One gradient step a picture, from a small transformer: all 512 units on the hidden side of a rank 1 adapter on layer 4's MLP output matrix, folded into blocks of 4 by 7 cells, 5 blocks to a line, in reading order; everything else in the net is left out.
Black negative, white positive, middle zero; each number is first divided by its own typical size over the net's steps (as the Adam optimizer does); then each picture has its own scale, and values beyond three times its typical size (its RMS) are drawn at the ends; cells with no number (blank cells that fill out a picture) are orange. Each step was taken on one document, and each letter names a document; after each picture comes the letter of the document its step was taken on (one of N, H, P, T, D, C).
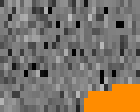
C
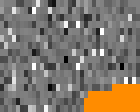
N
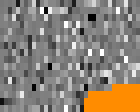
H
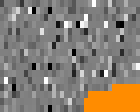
N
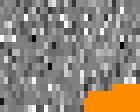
C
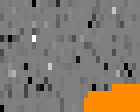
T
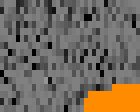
N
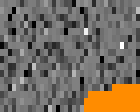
C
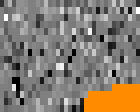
H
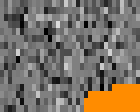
H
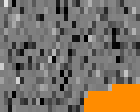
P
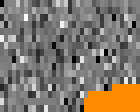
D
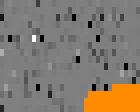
T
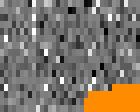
D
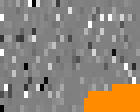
T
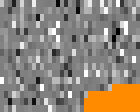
P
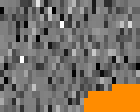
N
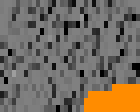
N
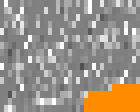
P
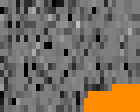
N
